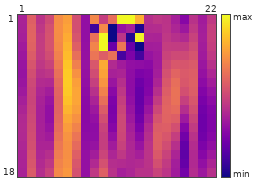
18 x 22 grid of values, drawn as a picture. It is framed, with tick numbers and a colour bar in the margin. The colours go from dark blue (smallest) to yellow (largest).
Odd patch: rougher, in the top middle. Roughest part: top middle. Grain: streaks running down.
